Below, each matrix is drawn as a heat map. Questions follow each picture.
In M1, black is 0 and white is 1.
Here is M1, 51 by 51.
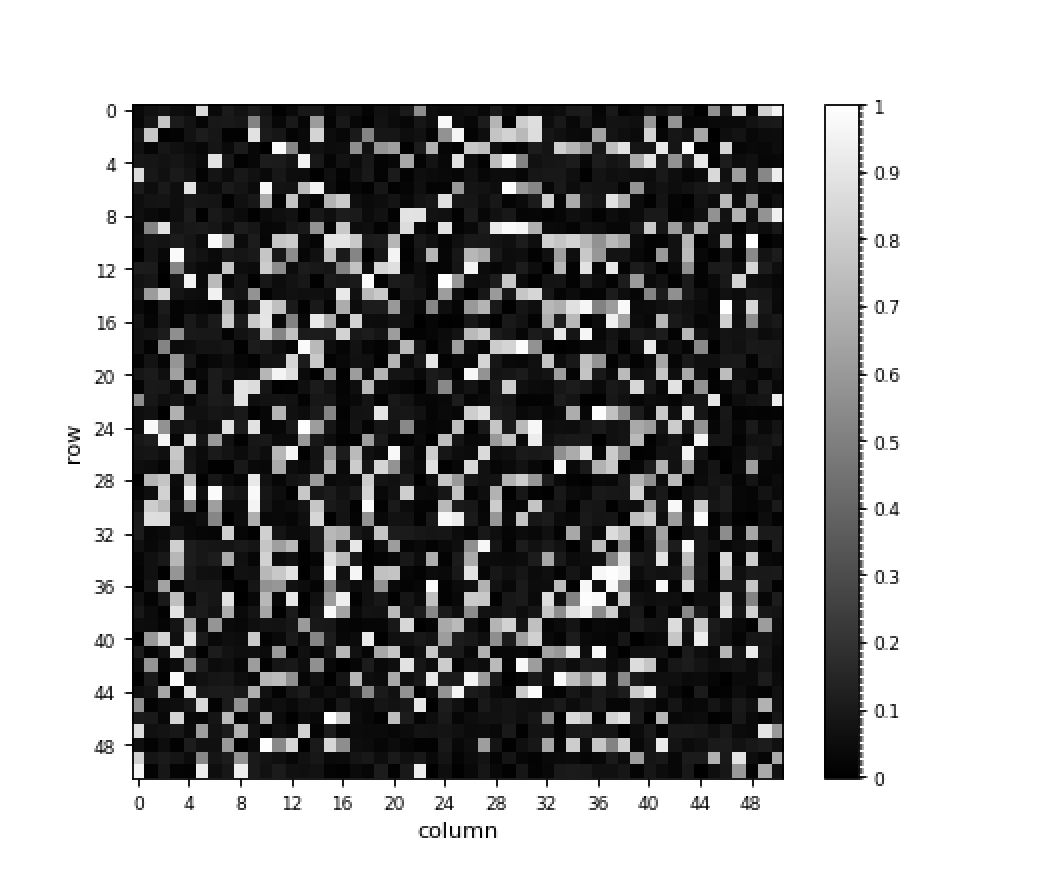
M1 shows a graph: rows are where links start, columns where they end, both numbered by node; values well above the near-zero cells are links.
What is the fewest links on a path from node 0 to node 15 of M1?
5
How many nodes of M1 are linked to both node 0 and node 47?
3
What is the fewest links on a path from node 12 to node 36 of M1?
2
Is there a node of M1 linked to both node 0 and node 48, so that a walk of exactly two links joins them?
no
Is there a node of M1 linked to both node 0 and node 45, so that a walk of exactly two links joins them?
yes
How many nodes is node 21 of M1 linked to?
9
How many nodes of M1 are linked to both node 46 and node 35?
6
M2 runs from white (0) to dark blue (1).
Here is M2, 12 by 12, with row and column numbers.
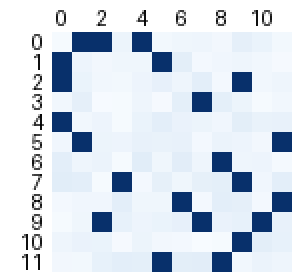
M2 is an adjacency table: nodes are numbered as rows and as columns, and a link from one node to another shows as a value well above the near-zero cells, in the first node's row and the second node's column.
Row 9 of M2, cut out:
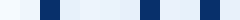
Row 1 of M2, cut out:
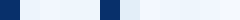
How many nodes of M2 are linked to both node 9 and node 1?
0
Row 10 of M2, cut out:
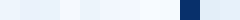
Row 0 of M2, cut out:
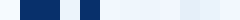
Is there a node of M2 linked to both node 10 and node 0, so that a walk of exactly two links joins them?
no
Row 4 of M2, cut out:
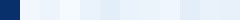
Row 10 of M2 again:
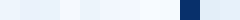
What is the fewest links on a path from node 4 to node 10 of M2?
4
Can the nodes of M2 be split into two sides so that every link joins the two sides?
yes
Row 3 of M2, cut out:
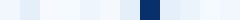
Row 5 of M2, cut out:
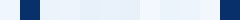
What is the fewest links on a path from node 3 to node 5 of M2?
6
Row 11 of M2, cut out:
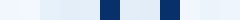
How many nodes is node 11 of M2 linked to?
2
